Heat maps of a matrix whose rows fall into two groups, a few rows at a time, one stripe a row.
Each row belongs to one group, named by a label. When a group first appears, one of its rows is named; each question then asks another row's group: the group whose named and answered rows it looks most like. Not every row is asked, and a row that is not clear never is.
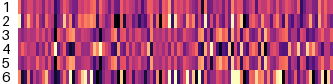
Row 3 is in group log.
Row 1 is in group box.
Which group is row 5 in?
log
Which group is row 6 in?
box
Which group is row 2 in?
box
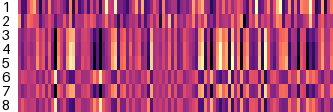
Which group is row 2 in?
box
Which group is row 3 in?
log
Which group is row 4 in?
log
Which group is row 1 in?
box
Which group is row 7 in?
log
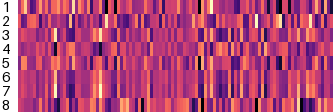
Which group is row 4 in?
log
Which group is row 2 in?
box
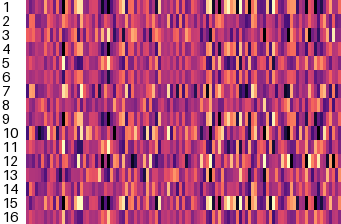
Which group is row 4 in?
log
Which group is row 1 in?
log
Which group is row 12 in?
box
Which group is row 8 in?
box
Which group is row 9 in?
log
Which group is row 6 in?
log
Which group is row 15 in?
log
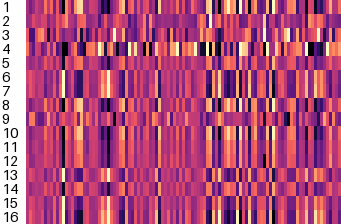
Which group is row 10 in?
log
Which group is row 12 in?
log
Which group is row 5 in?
log
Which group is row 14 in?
log
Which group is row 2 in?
box
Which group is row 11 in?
log
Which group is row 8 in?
log
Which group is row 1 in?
log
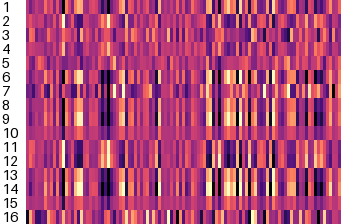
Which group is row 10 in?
log
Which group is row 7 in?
box
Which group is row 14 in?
log
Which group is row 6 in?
log
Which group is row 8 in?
log
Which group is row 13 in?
log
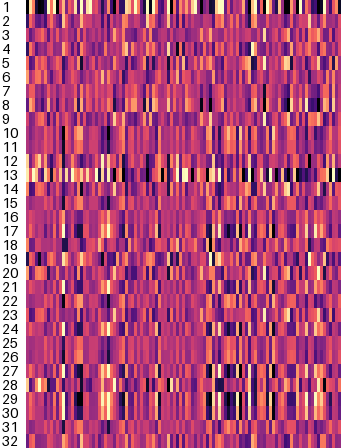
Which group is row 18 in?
box
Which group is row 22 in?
log
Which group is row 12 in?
box
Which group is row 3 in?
box
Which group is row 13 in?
box
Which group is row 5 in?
box
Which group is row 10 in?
log
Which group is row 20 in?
box
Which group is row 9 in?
box
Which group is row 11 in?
log
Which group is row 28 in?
box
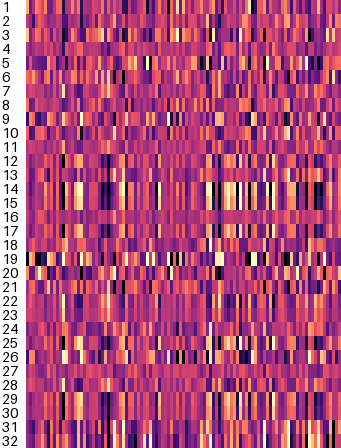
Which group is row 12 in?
log
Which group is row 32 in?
box
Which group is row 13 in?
box
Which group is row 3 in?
box
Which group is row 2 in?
box
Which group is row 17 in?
log
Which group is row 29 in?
log
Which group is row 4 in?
log
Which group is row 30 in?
log
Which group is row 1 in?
box
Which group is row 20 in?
box
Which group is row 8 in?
box
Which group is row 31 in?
box
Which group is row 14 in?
log
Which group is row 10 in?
box
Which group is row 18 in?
box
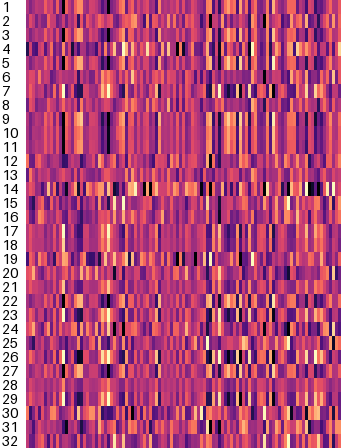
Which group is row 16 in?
box
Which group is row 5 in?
log
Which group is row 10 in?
log
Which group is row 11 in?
log
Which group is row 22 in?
log
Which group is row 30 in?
box
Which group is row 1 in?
log
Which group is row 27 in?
log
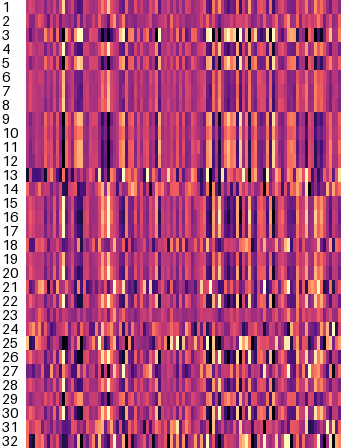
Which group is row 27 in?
box
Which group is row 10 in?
log
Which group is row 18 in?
box
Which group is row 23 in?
box
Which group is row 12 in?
log
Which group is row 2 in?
box
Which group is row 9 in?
log
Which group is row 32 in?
box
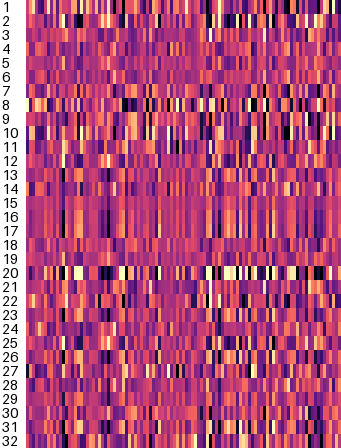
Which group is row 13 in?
log
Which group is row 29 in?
log
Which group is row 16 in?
log
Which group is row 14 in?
box
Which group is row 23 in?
log
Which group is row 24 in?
box
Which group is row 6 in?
box
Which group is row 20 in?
log
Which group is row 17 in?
log
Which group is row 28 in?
box
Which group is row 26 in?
log
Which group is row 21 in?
box
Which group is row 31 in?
log
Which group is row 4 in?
box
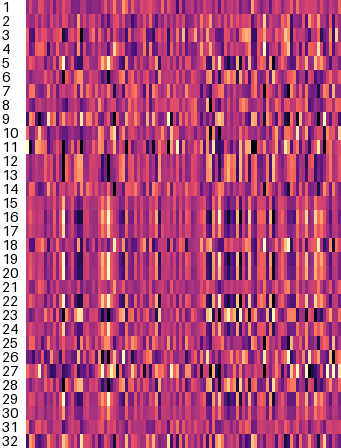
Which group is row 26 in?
box
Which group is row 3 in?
box
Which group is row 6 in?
log
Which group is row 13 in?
log
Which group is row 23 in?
log
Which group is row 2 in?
box
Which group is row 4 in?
box
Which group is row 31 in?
box
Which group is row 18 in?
box
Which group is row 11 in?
box
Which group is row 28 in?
log
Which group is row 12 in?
log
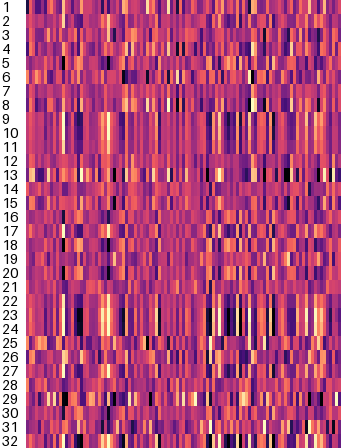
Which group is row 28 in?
box
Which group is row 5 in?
log
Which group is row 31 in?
box
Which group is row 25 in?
box
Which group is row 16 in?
log
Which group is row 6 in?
box
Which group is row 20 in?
log
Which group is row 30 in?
log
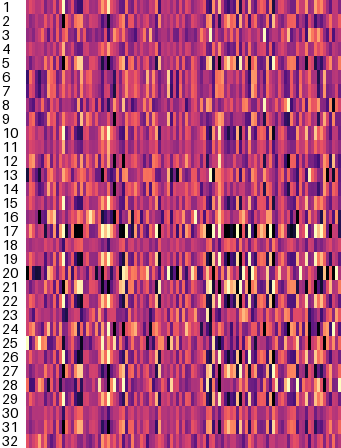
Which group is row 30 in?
log
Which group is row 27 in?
log
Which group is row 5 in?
log
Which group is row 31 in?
log
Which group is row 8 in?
box
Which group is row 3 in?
box
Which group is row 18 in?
log
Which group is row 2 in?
log
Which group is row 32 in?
box
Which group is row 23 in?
box
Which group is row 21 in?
log
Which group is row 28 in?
box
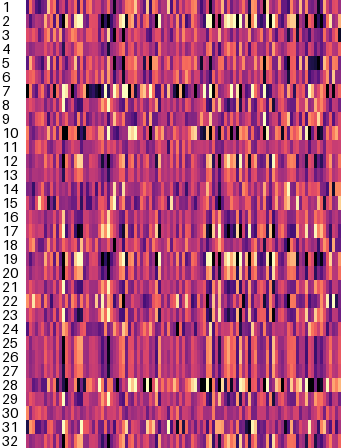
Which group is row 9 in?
box
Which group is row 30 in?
box
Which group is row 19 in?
log
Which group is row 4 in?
log
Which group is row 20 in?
log
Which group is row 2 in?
log
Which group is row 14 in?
box
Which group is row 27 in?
log
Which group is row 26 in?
log
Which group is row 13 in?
log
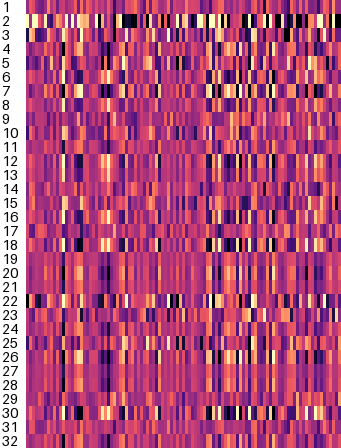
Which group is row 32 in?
log
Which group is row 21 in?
log
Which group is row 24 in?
log
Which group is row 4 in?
log
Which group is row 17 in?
box
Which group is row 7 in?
log
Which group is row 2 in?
box
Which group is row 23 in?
box
